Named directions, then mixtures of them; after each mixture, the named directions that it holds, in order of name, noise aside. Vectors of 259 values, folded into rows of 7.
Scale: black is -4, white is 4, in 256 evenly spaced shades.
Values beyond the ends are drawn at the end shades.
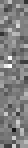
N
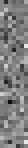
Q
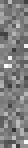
N, Q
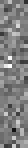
N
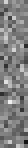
Q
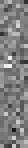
N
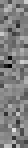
N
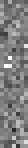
N, Q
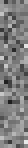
Q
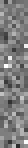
N, Q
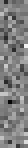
Q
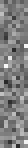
N, Q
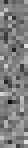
Q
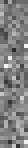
N, Q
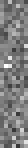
N, Q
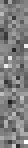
N, Q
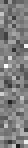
N, Q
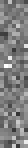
N, Q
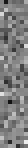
Q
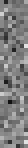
Q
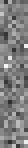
N, Q
